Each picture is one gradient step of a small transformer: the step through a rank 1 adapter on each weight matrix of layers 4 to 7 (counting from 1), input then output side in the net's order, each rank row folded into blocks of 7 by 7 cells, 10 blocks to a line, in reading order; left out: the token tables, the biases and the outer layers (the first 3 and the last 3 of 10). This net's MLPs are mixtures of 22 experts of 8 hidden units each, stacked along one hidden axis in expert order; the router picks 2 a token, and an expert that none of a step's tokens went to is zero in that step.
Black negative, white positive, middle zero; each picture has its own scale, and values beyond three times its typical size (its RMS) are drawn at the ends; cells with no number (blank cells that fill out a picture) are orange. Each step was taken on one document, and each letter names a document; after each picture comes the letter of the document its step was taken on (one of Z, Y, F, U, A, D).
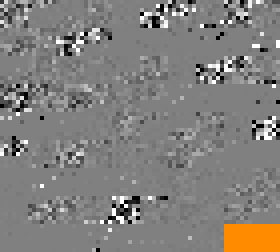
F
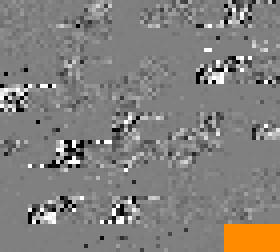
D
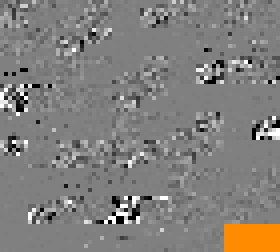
D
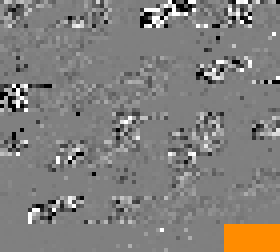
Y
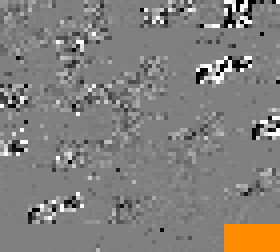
Y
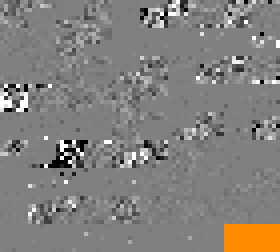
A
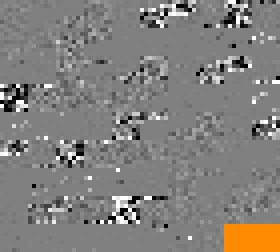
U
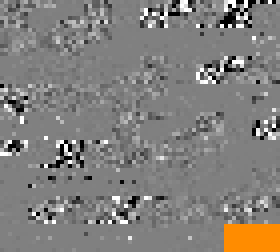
A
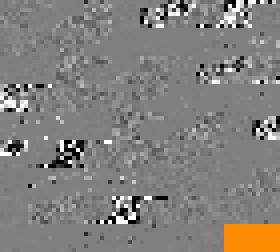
A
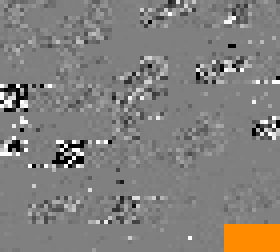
U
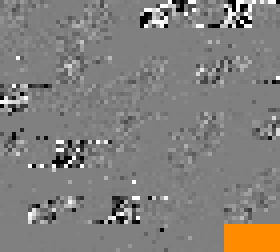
Y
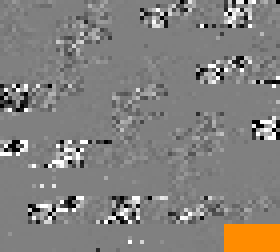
F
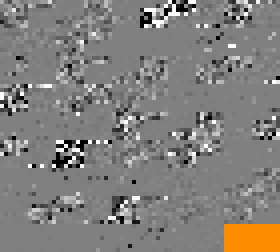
Y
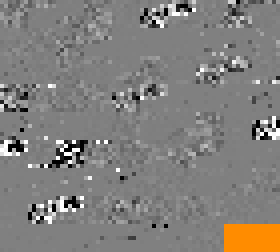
U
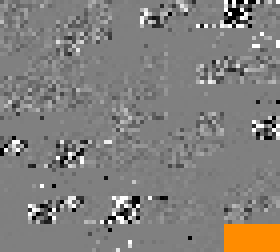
F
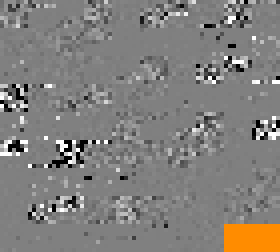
U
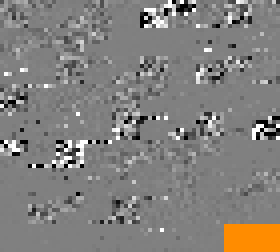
Y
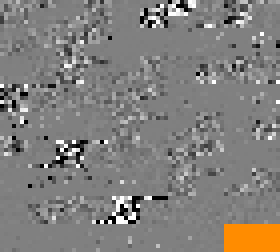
A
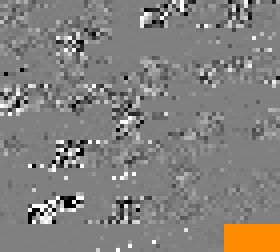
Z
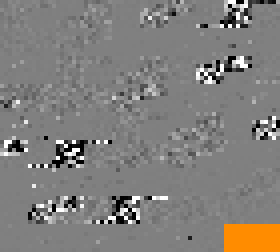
U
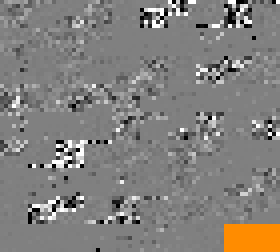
Y
